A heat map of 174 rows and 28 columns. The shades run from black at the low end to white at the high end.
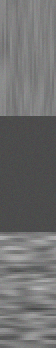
It is made of 3 by 1 panels. Panel 1,1: middling, streaked downward, faint in contrast. Panel 2,1: low, flat. Panel 3,1: middling, streaked across.
